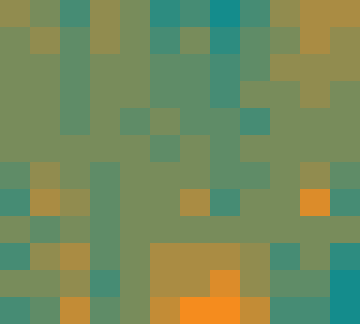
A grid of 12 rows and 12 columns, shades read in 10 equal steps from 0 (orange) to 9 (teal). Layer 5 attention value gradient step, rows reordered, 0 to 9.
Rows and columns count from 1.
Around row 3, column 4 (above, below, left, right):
4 5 6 5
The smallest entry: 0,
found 2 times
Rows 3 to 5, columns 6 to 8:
6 6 7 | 6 6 7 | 5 6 6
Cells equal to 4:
17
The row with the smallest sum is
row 12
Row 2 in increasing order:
3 4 4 4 5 5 5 5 6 6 7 8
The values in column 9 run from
2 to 7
